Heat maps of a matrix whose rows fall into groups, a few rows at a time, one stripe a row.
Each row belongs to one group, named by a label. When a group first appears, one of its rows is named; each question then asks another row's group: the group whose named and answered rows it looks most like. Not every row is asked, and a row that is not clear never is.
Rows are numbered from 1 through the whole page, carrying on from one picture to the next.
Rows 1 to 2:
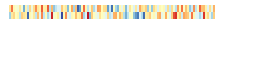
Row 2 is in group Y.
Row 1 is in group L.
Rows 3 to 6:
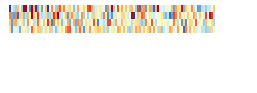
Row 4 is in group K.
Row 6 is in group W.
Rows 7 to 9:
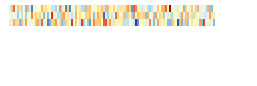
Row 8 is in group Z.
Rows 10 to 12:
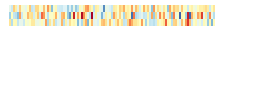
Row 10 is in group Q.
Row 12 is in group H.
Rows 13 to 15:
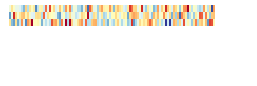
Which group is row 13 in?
H
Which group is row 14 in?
Q
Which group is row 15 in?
K
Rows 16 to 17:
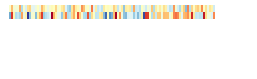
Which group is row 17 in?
Y
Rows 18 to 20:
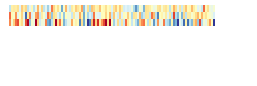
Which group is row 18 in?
Y
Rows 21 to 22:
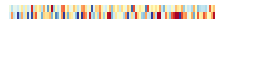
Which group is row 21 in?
Z
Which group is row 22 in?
Q
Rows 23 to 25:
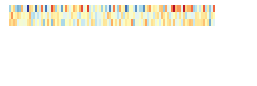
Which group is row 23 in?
Y
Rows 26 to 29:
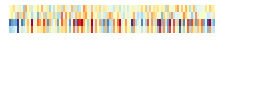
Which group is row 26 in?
L
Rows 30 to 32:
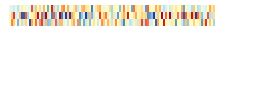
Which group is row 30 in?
Z
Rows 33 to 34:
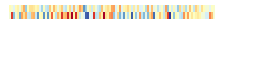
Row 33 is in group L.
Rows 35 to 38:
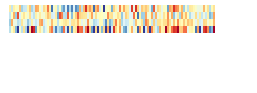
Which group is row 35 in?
Q
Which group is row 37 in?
Y
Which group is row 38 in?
Y
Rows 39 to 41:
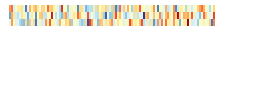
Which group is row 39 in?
L
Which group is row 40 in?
Y
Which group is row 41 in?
H
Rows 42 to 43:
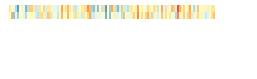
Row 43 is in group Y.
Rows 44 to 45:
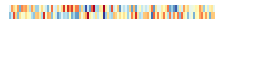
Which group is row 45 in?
Q
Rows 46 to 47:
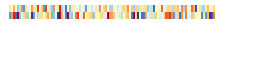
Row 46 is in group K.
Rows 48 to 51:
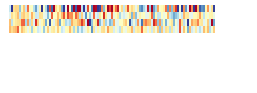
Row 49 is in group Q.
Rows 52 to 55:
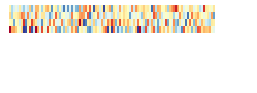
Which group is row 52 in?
Q
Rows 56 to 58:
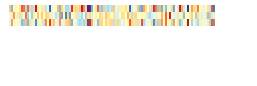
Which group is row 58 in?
H
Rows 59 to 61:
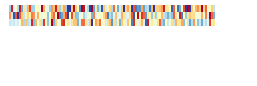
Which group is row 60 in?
K
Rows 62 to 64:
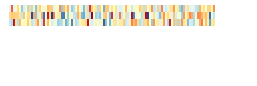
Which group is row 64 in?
Q
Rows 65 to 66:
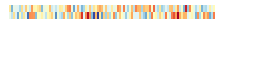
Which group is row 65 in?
W
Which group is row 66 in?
Y
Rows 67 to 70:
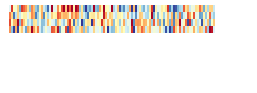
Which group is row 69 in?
W
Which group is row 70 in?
K
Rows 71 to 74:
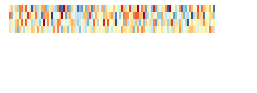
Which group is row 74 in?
K
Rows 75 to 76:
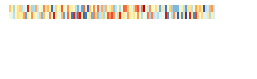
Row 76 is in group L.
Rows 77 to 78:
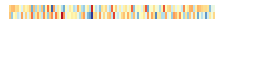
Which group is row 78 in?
Z
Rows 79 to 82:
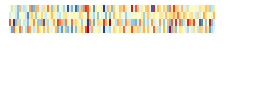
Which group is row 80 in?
Y
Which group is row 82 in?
Q
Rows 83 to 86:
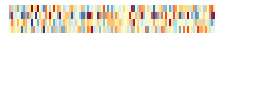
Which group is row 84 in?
H
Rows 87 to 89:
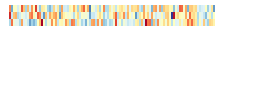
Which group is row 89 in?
Y
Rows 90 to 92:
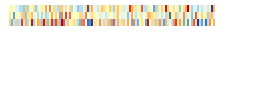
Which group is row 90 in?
H
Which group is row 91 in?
K
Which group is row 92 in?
Z
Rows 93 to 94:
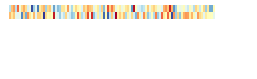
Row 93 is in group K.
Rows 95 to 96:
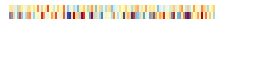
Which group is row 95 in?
L
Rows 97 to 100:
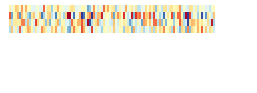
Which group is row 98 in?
W
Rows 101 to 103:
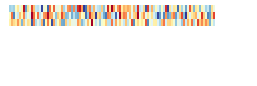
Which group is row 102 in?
L
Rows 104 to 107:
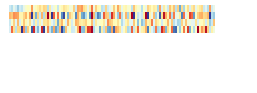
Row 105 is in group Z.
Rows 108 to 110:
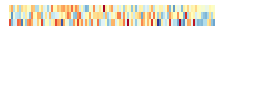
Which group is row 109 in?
W
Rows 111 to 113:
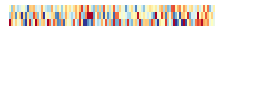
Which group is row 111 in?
Y
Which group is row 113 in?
L
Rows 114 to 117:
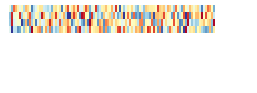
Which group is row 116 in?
H
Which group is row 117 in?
W
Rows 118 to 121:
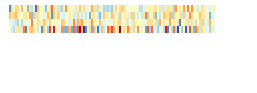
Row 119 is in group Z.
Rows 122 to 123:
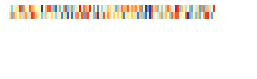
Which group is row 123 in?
Y
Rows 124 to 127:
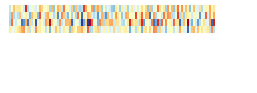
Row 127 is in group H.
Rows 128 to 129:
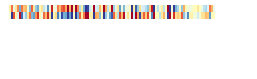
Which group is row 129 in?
Q
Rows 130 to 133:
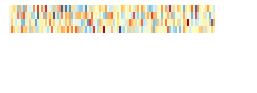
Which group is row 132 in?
H
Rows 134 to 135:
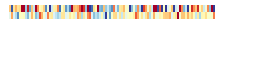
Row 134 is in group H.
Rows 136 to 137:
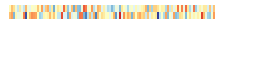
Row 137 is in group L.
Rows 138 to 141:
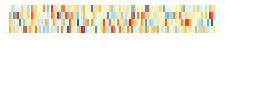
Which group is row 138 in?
Z
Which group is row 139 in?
K
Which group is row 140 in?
H
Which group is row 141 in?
L
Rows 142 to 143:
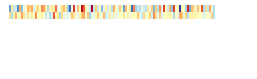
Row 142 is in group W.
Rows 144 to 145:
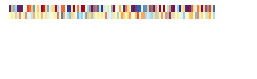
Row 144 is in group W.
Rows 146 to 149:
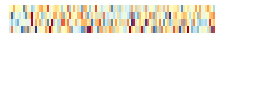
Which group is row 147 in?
K
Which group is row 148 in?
Z
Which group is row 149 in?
H
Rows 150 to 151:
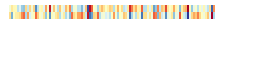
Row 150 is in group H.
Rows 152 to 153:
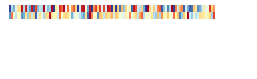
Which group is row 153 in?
H
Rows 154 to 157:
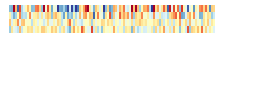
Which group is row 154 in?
Q
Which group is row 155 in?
Q
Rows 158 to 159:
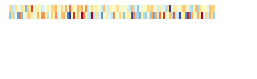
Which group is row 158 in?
K
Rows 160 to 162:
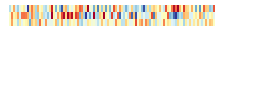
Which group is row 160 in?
Y
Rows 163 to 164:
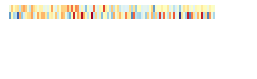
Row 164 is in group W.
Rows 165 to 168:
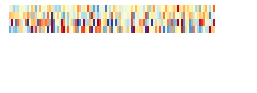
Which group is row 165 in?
Y
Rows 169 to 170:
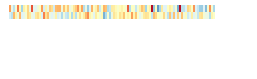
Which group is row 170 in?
Q
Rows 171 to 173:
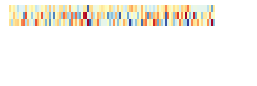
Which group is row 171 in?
H
